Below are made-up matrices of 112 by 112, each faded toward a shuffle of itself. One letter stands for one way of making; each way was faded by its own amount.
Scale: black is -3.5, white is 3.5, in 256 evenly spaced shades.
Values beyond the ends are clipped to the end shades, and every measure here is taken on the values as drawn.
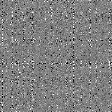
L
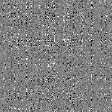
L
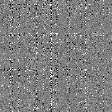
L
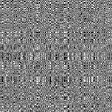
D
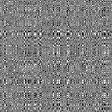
D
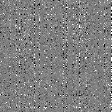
L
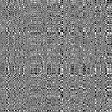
D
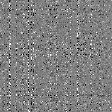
L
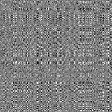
D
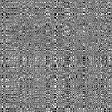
D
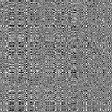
D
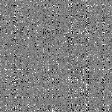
L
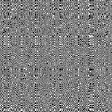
D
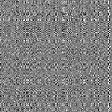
D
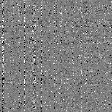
L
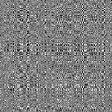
D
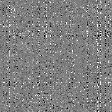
L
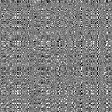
D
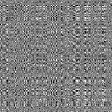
D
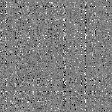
L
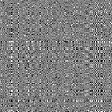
D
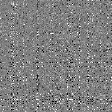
L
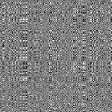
D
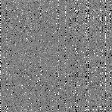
L
